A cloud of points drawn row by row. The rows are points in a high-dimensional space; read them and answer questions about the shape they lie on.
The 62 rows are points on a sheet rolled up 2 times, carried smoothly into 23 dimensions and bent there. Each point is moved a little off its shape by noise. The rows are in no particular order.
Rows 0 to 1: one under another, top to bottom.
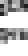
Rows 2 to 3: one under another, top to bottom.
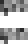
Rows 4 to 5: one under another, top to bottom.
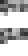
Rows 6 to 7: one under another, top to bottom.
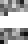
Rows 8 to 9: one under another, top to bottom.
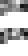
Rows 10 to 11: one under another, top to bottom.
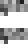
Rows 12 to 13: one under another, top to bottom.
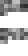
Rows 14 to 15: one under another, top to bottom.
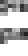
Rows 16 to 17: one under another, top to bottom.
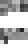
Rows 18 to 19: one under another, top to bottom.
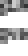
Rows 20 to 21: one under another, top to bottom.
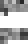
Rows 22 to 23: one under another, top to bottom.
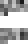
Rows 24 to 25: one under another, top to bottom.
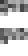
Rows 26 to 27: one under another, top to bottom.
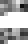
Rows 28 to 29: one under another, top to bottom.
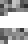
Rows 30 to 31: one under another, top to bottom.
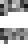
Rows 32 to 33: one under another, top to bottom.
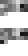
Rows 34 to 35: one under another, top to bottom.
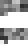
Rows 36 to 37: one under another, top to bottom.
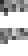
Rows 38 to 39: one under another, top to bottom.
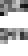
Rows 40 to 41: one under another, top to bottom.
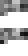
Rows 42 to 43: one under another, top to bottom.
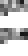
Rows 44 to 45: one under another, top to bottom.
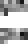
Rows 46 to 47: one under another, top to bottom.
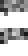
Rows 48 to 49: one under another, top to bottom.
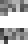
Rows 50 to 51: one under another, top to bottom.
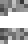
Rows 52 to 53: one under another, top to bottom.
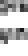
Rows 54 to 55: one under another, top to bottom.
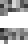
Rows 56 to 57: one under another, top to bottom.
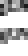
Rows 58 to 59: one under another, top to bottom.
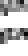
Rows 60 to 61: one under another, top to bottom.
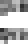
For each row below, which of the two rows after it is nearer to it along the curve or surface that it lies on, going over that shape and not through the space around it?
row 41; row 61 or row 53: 61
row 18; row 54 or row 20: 54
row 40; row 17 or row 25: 25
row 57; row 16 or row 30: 16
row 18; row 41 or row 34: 34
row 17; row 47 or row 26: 26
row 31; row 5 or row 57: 57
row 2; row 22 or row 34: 22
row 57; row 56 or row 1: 1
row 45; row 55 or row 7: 7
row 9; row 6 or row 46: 46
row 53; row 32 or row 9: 32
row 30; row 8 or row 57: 8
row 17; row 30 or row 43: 43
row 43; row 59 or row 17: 59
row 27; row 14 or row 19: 19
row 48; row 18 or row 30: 18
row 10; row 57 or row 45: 57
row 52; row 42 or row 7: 7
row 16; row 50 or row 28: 28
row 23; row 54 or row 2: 54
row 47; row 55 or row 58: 55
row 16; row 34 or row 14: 34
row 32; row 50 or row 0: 0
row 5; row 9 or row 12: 12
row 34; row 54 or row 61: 54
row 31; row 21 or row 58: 58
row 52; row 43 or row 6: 43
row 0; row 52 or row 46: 52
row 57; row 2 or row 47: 2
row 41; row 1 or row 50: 1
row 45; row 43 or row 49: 43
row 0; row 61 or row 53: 61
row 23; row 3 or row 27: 27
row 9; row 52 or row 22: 52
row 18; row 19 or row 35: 19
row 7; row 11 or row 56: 56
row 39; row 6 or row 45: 45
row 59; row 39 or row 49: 39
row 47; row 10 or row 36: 36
